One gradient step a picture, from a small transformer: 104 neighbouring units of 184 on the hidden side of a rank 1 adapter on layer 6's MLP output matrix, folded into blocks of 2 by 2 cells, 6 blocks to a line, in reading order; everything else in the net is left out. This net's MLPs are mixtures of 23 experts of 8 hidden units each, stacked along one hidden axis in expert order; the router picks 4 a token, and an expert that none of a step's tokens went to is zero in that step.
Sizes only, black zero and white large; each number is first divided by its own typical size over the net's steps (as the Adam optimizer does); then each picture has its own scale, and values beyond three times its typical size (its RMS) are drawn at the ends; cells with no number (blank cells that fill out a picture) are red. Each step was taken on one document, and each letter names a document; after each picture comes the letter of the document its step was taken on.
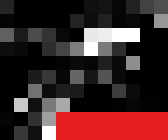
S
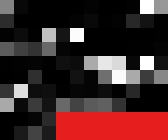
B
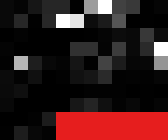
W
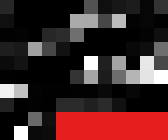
B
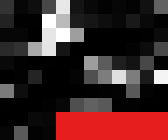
B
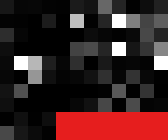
W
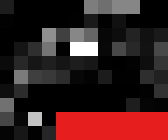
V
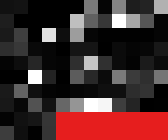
B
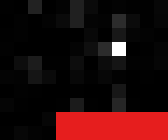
W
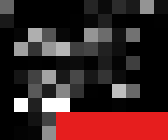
S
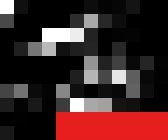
B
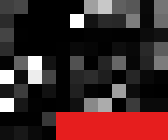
W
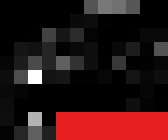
V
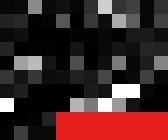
W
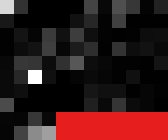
V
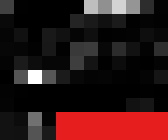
V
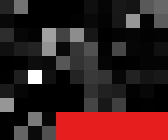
V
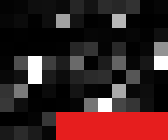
W
